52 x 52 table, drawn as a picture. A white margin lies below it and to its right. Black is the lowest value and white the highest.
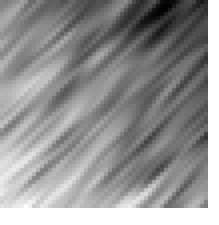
Neither half mirrors the other. No row or column stands out. Streaks slant up to the right. There is an overall slope up to the bottom left. The bottom left is the ninth with the highest average. The ninth with the lowest average is the top right.
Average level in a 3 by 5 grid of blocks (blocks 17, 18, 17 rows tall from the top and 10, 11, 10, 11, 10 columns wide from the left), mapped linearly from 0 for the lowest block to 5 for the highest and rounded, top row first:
32100
43321
54322
